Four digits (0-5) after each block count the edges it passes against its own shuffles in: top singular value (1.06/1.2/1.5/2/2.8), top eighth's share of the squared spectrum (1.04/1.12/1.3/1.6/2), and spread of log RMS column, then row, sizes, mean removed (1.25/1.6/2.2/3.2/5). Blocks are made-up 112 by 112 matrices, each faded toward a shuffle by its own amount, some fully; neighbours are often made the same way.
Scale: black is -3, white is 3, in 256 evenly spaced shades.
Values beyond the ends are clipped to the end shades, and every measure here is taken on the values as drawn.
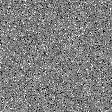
0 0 0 0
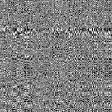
5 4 3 3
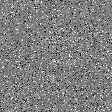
3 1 0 0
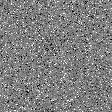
2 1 0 0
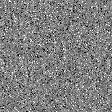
3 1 0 0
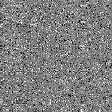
4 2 1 1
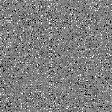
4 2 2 1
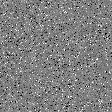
0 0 0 0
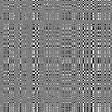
5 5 5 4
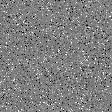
2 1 0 0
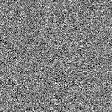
3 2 1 1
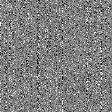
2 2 4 0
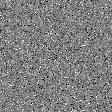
0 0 0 0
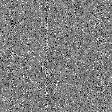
1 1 2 0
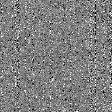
2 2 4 0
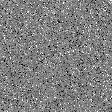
0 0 0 0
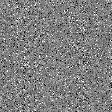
1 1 2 0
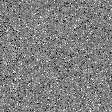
0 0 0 0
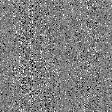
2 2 3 0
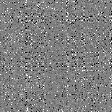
4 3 3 3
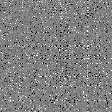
4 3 2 2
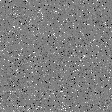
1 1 0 0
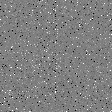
2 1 0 0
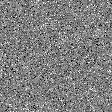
0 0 0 0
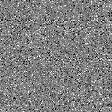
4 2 1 2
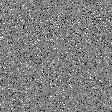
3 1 0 1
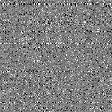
4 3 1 3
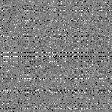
5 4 2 3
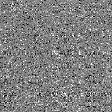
4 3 2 2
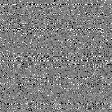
4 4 2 3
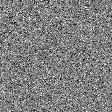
2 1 0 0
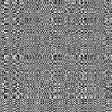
5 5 4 4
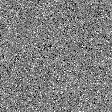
2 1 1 0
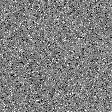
1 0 0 0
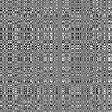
5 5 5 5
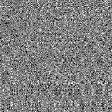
4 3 2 2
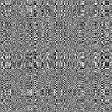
5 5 4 4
